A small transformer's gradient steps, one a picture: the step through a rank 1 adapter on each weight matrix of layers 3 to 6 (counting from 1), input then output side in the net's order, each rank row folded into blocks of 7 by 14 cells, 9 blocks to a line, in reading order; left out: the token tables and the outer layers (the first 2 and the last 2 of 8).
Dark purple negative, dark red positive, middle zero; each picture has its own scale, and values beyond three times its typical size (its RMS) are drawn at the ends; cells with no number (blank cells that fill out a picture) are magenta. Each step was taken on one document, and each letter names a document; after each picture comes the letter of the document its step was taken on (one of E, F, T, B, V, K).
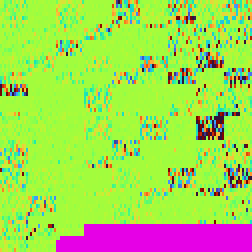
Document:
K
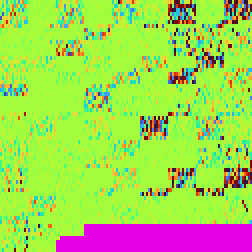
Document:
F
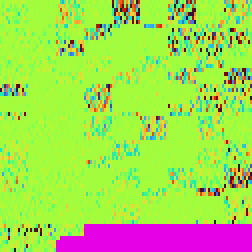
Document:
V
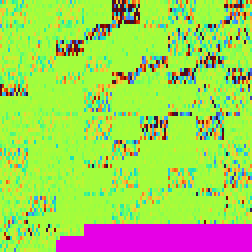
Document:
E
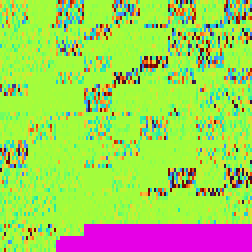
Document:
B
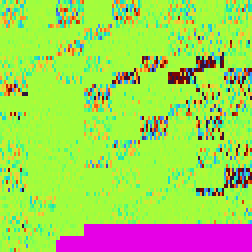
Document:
F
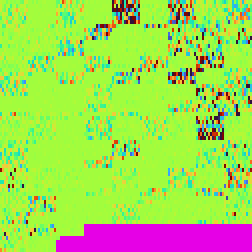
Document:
K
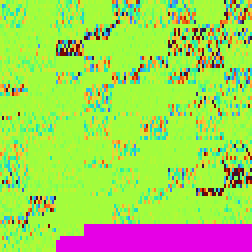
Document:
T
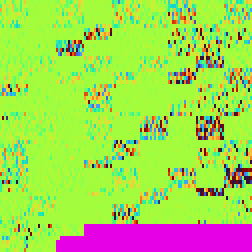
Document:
T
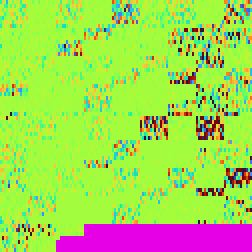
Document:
T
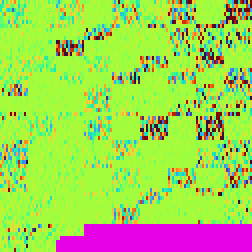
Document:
F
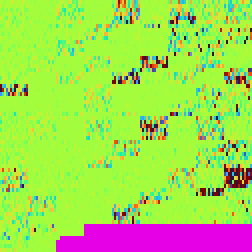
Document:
K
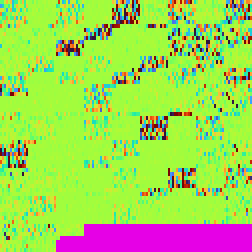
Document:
B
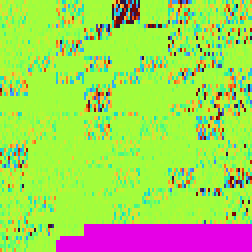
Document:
K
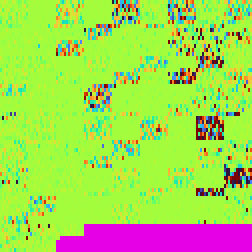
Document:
T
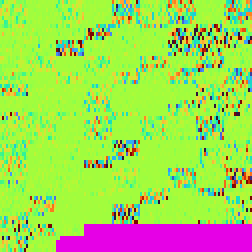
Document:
T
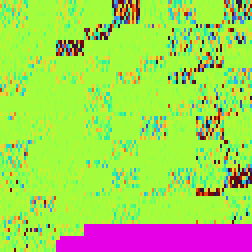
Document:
V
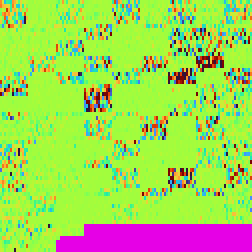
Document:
B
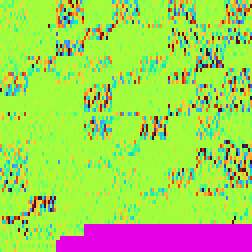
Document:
V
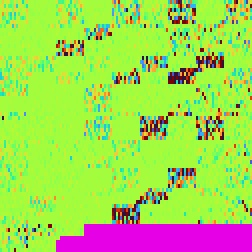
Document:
F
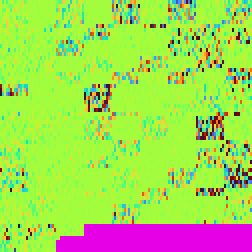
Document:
E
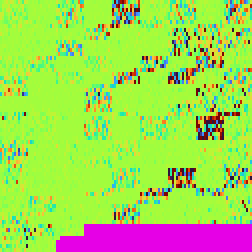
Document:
F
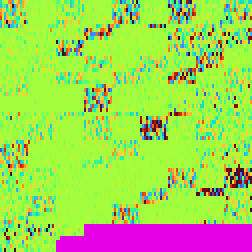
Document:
B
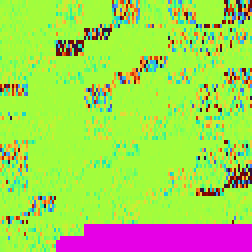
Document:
V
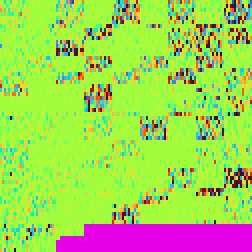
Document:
B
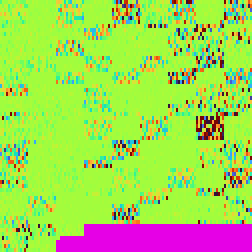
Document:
T
